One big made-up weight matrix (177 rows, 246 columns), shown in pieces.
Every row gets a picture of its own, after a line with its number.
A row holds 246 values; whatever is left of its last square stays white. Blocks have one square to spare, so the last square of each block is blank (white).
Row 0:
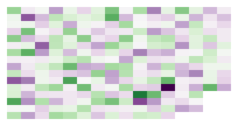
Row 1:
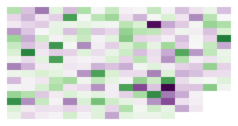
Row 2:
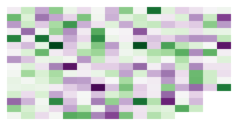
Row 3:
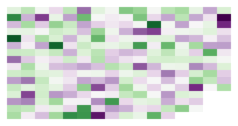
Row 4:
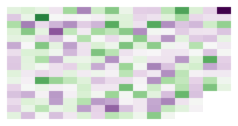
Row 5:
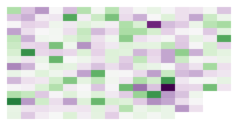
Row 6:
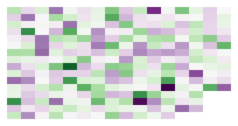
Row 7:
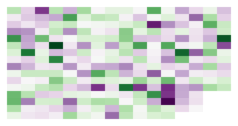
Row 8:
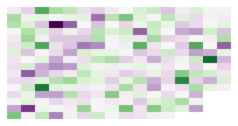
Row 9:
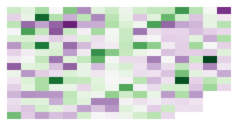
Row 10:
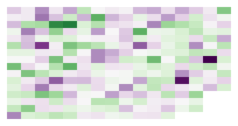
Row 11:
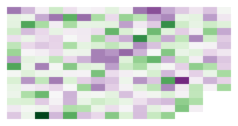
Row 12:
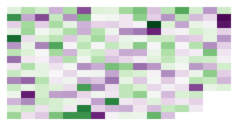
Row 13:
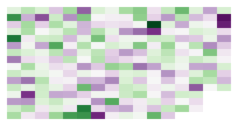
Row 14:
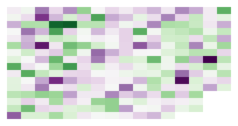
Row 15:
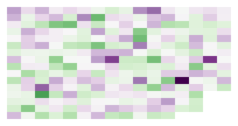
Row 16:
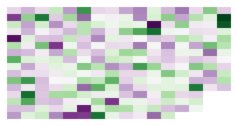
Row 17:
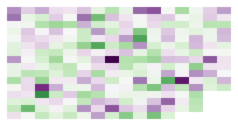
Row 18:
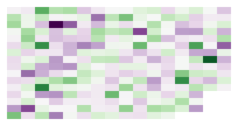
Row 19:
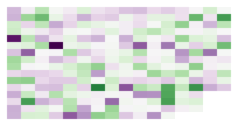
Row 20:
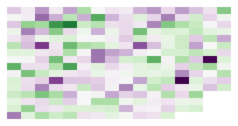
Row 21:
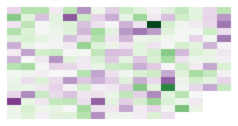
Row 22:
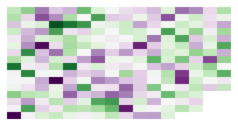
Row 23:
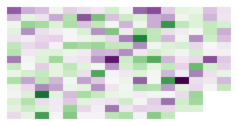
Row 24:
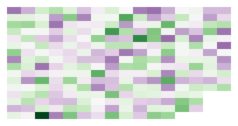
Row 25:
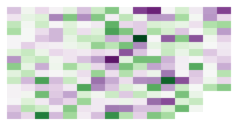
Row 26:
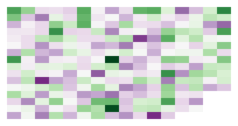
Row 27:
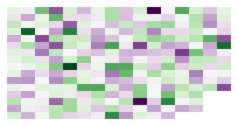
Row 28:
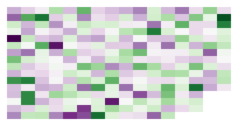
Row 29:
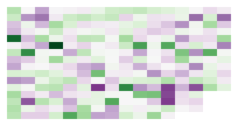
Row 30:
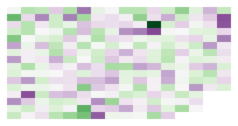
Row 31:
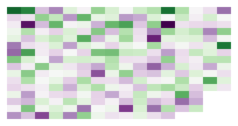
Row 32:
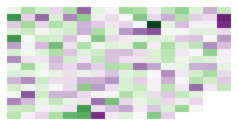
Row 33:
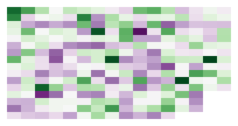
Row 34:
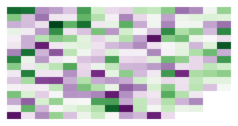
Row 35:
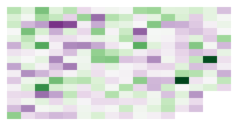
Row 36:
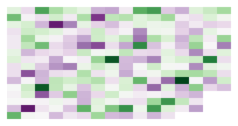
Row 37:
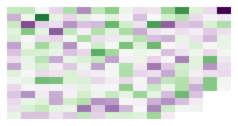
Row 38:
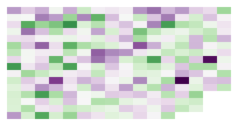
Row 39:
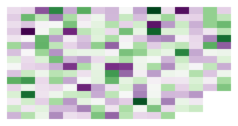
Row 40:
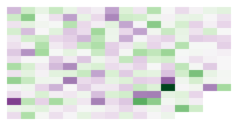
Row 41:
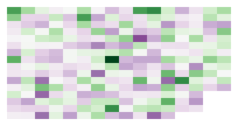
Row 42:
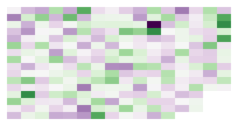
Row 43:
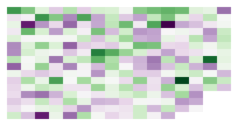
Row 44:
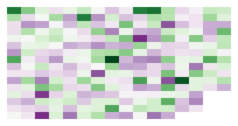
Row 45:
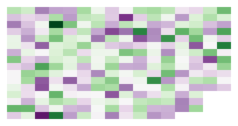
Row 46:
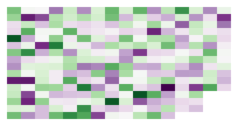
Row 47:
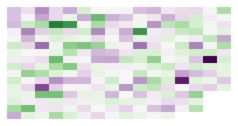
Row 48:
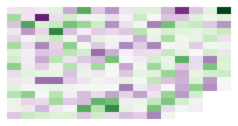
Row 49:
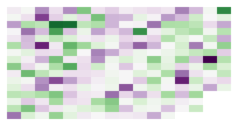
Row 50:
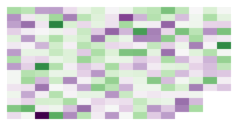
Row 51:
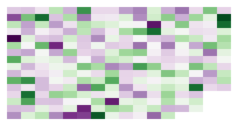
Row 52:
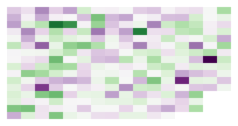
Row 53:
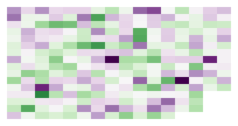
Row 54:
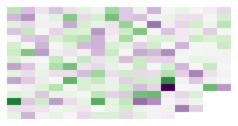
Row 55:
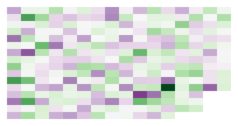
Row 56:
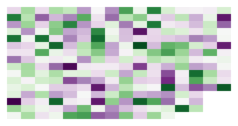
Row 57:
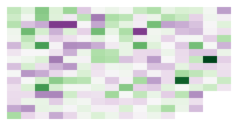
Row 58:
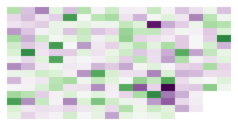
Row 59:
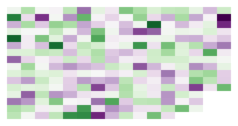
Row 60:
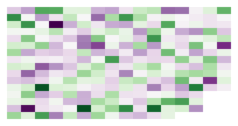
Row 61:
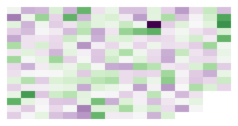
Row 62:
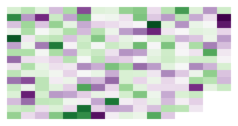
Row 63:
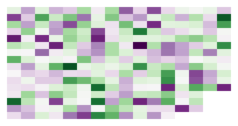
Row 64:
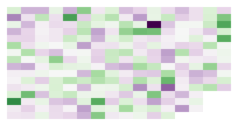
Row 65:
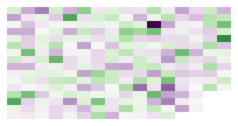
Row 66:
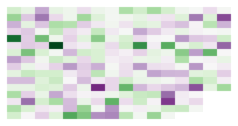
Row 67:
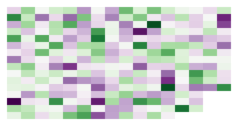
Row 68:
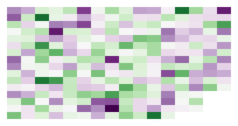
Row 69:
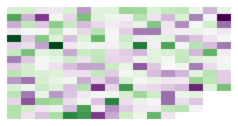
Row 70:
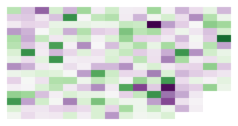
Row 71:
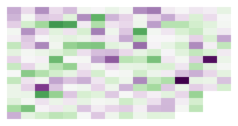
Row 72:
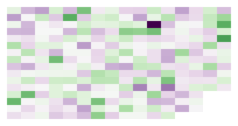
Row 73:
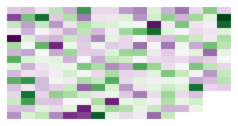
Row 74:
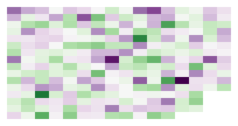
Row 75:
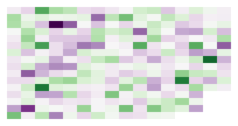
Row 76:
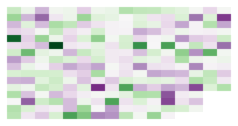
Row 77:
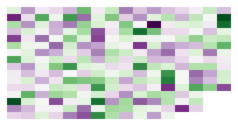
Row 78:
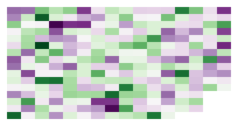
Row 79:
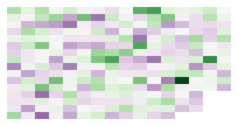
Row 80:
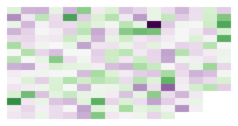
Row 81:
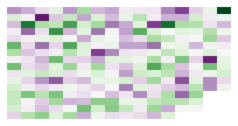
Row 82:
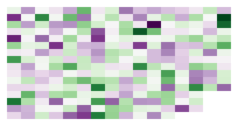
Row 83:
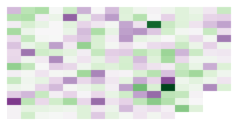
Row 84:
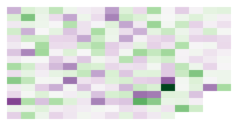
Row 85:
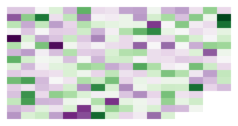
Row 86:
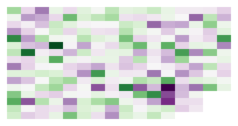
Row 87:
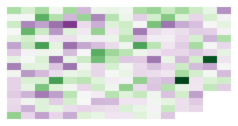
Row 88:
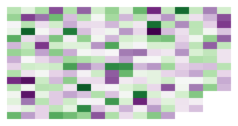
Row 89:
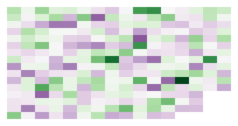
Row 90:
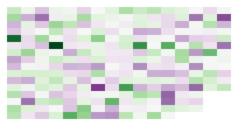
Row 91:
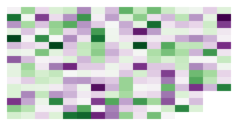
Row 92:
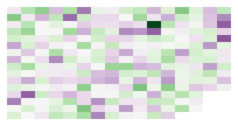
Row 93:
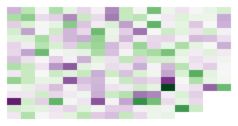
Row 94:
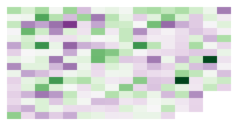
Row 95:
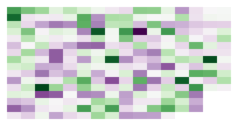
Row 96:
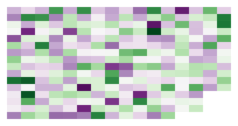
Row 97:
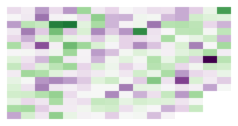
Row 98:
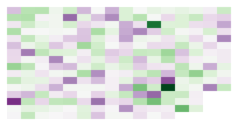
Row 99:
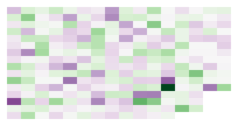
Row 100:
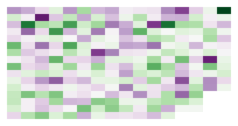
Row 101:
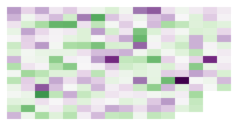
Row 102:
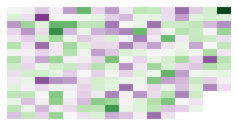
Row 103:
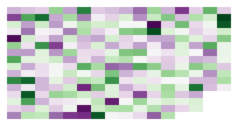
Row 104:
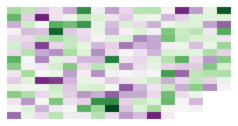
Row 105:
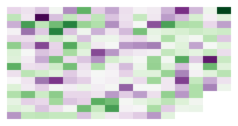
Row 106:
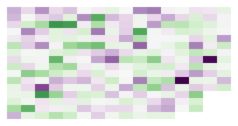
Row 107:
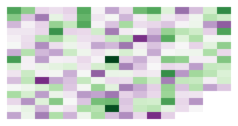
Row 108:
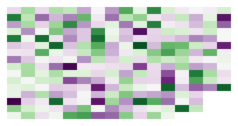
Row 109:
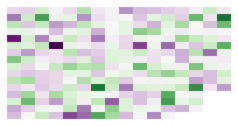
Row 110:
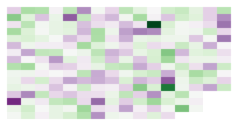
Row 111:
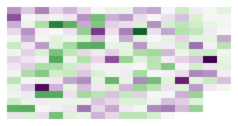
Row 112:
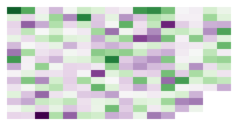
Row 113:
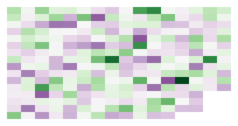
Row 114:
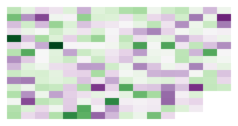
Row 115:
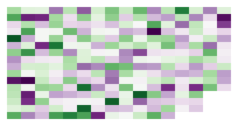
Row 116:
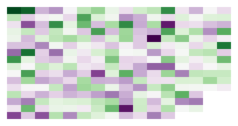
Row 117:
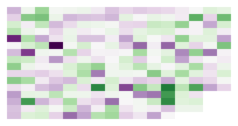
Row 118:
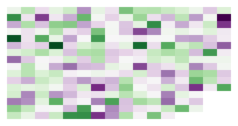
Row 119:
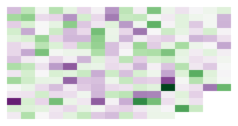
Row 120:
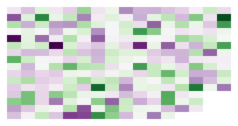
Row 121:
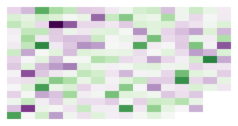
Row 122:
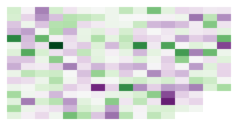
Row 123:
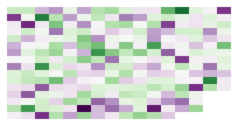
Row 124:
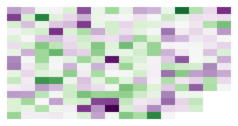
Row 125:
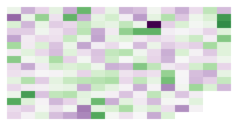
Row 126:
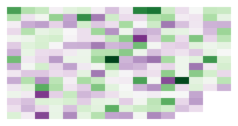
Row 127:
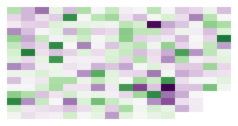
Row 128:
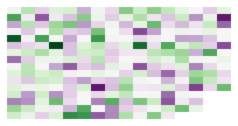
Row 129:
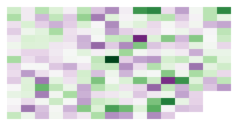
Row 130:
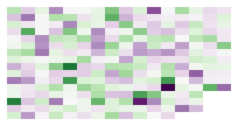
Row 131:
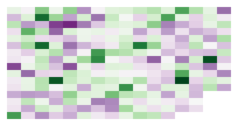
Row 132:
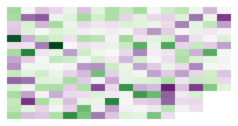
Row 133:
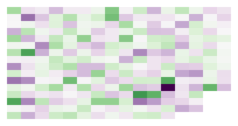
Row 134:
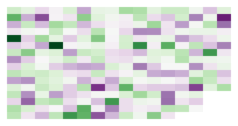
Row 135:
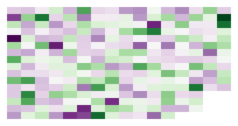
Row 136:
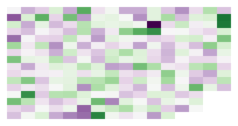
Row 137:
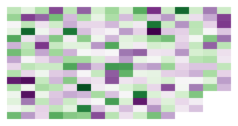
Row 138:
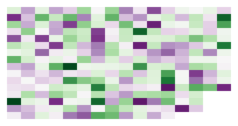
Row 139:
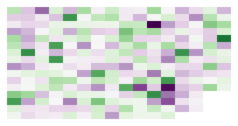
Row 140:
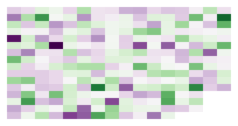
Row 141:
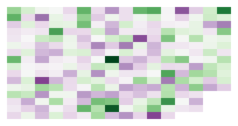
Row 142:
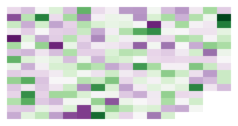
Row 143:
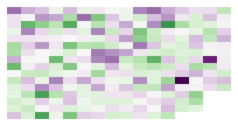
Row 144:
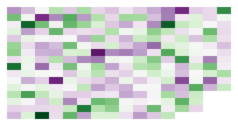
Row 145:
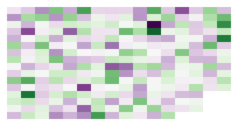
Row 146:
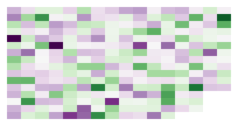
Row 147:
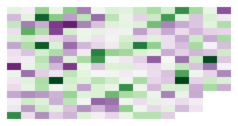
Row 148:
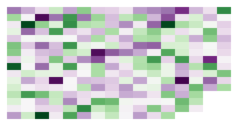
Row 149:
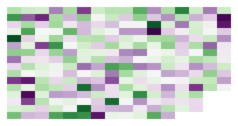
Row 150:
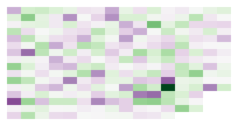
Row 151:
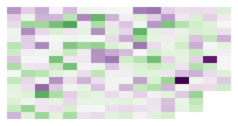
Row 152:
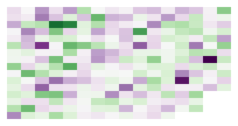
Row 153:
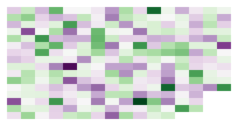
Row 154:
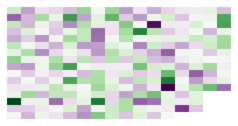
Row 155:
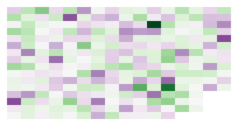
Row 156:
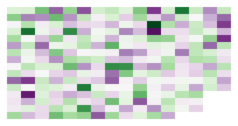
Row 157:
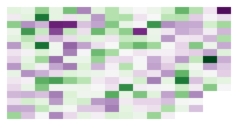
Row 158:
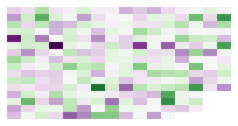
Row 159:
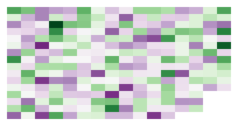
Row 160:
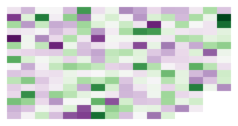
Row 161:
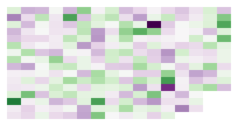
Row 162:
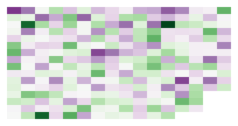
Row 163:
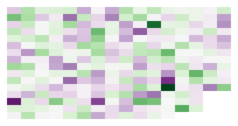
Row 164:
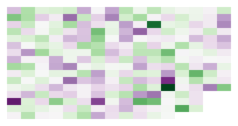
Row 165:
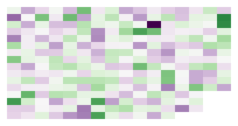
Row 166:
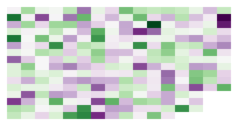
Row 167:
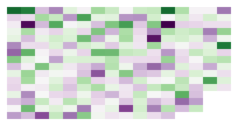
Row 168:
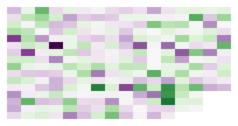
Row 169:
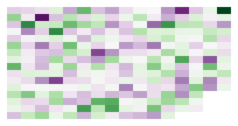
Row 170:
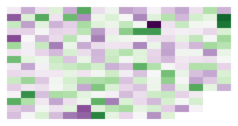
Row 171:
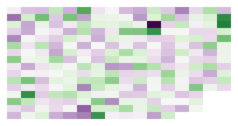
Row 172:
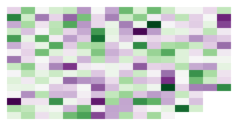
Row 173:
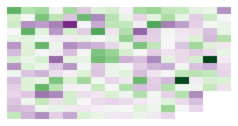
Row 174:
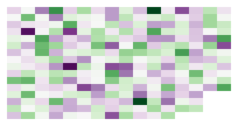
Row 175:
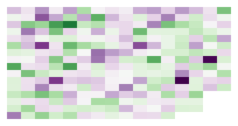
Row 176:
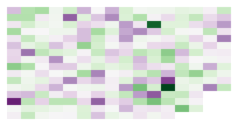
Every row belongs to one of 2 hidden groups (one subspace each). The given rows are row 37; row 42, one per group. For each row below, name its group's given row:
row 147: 37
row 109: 42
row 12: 42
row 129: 37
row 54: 42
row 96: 42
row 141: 37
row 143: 37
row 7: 42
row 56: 42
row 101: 37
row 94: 37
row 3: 42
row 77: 42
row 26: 37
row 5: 42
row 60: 37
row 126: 37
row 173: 37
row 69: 42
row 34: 37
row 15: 37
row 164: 42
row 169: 37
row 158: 42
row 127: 42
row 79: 37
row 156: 42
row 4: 37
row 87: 37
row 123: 37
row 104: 37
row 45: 37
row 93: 42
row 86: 42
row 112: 37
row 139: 42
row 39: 42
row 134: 42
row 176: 42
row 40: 42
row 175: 37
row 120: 42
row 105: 37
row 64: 42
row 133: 42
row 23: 37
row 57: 37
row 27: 42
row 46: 42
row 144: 37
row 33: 37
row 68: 37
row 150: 42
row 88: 42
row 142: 42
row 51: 42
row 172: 42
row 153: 42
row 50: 37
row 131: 37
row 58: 42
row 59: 42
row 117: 42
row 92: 42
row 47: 37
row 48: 37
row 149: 42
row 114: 42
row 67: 42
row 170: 42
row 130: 42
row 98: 42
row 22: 37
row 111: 37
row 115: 42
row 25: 37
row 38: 37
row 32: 42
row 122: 42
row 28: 42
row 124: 37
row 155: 42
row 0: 42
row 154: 42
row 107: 37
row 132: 42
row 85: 42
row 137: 42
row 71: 37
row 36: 37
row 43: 37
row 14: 37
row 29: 42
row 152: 37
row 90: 42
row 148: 37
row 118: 42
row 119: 42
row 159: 37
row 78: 37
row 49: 37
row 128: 42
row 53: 37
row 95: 37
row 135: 42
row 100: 37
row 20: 37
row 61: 42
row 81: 37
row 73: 42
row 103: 42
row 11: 37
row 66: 42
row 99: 42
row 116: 37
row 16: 42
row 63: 42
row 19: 42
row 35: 37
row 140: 42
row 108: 42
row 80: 42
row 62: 42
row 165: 42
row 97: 37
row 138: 42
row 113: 37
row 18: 37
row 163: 42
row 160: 42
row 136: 42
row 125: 42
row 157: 37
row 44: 37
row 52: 37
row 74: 37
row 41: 37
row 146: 42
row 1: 42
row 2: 42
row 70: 42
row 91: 42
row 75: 37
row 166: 42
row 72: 42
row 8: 37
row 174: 42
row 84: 42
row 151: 37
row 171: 42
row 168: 42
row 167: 37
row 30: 42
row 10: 37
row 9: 37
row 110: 42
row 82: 42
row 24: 37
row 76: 42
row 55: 42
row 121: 37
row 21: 42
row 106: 37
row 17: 37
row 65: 42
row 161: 42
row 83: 42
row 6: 42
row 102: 37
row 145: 42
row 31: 37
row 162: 37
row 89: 37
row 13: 42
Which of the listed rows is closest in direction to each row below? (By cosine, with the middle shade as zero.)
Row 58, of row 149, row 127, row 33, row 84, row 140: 127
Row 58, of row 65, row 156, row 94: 65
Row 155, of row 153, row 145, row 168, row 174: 168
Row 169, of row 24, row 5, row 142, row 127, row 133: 142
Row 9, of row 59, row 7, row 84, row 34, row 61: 59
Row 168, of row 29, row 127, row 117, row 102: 117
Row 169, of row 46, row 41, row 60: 60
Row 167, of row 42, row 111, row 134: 134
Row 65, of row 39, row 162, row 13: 39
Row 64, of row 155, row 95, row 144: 144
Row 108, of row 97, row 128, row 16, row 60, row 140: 128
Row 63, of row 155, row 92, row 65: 65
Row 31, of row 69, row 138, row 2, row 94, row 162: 94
